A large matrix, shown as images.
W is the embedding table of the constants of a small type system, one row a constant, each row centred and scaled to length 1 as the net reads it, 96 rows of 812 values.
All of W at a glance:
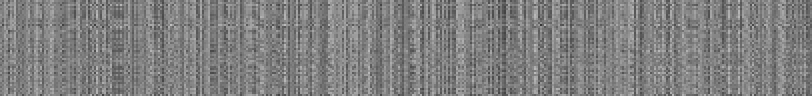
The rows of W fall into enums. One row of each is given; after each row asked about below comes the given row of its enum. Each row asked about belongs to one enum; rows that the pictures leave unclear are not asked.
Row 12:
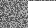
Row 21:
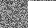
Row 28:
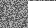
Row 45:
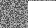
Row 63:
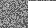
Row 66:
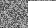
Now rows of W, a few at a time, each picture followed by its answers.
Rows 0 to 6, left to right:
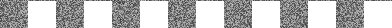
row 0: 12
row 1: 28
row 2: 21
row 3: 28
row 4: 63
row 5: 63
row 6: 12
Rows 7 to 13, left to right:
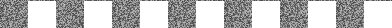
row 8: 63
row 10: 28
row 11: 12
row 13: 28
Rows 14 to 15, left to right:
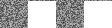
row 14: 28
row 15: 45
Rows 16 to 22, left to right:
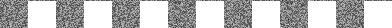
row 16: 28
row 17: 28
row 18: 28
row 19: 21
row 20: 63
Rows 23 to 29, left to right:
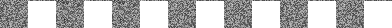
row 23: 28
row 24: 21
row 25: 21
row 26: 63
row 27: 63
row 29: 63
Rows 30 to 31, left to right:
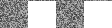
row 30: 12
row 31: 66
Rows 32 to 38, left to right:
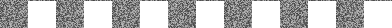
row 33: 12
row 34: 28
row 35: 63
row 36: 28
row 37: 63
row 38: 12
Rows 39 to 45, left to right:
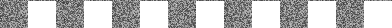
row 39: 12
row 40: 21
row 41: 12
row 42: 63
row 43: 12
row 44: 28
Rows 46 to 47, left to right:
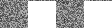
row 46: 12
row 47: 21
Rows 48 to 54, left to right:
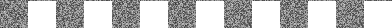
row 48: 66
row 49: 28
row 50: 45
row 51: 45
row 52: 63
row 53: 45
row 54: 63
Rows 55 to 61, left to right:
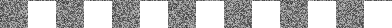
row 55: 12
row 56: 21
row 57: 12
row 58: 66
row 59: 63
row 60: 21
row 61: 63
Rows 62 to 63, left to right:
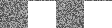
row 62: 12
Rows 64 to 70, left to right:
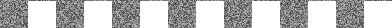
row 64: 63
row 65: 66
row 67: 45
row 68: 28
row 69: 45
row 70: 63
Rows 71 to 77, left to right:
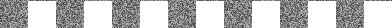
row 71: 12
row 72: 45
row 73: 45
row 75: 66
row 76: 12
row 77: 28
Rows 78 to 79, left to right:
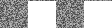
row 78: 28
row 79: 45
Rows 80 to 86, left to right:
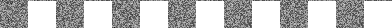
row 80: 21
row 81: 28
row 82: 66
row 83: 28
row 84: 63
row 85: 45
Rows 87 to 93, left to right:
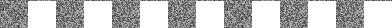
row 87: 66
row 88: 12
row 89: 12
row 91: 66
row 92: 28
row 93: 12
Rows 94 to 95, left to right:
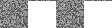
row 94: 63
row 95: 63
